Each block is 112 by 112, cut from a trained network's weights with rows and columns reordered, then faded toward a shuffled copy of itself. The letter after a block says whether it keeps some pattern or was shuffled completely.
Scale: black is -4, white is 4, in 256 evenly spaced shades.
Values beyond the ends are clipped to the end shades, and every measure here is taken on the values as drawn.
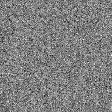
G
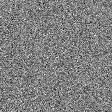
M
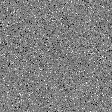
M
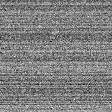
G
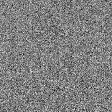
G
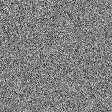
M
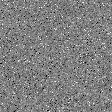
M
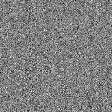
G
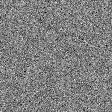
M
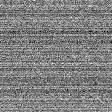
G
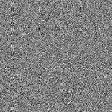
G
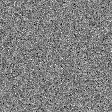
M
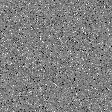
M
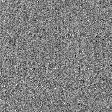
G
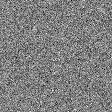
M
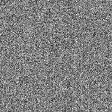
G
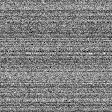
G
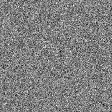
G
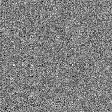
G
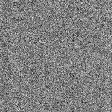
G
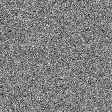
M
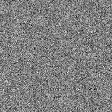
G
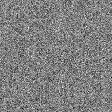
G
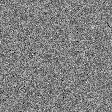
M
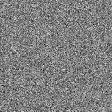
G
